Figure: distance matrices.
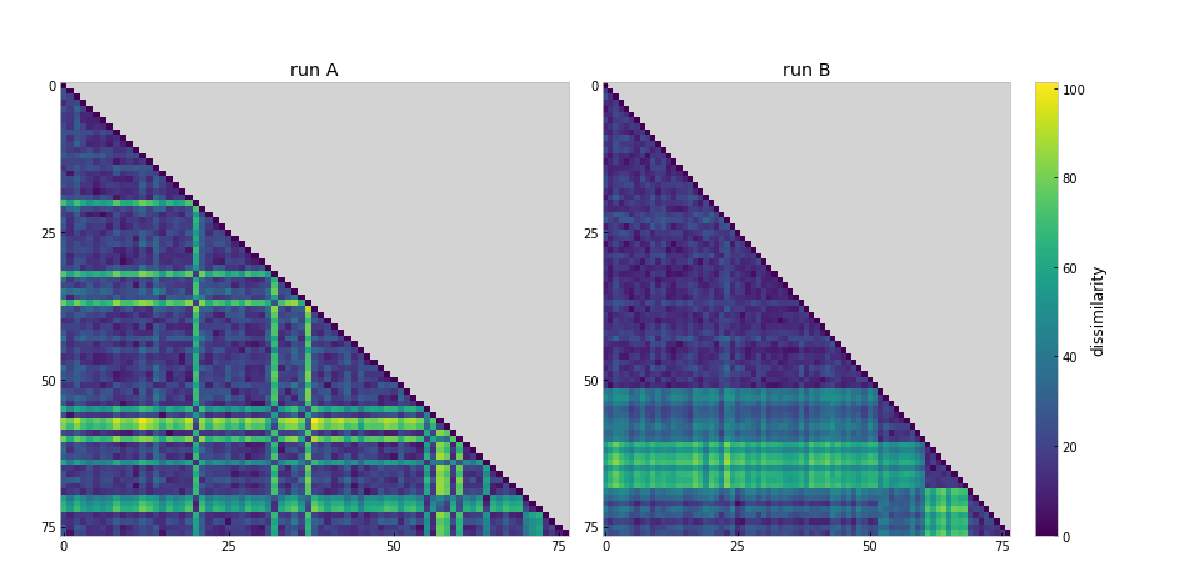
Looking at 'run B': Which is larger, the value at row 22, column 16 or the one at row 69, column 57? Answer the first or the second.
the second
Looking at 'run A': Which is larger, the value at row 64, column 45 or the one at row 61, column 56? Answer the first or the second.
the first
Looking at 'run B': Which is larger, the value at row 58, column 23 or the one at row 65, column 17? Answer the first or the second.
the second
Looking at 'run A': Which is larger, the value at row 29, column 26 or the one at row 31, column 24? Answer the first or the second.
the second
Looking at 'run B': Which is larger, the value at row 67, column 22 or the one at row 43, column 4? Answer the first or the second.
the first
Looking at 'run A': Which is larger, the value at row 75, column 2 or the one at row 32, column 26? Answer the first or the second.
the second
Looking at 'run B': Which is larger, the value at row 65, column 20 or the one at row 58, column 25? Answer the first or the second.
the first
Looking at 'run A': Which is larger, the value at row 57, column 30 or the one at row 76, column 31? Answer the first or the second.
the first
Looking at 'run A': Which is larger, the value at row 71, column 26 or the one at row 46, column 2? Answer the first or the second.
the first
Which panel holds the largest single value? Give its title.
run A
